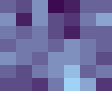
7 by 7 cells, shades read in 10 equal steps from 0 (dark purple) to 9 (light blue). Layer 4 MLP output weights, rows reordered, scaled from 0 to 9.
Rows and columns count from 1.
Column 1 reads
4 6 5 4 6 4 3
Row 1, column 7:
4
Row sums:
22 30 26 33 35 35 31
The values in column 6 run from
4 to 7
